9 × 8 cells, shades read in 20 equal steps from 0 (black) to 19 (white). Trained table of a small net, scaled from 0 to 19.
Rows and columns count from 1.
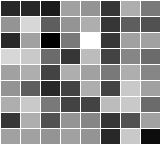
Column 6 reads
4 4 4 5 9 5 14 4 3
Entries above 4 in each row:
4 7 5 7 8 7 8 6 6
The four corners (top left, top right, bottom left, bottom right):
3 9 12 1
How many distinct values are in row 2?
6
